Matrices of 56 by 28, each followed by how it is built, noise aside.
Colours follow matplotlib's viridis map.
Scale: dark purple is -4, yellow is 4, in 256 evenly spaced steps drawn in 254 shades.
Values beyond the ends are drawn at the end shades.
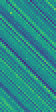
Toeplitz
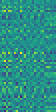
low rank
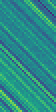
Toeplitz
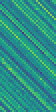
Toeplitz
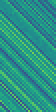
Toeplitz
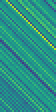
Toeplitz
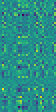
low rank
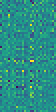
low rank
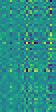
low rank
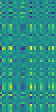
low rank
